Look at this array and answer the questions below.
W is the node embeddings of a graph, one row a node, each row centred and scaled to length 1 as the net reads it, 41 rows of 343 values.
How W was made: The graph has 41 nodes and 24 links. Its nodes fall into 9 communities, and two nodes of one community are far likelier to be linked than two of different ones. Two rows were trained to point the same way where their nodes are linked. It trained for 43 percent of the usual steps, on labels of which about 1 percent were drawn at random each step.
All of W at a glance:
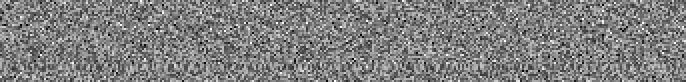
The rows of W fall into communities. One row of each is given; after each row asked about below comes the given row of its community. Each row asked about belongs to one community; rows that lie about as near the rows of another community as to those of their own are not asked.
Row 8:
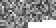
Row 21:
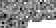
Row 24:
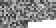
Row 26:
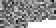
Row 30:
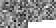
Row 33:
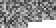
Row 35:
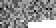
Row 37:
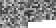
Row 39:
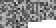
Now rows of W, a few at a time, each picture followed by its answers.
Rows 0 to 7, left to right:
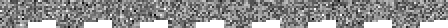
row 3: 26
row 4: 39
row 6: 24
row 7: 30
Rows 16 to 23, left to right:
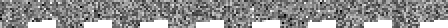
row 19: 37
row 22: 35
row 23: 26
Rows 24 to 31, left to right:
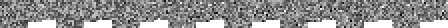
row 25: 21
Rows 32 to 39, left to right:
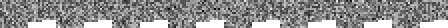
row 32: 33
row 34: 33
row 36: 8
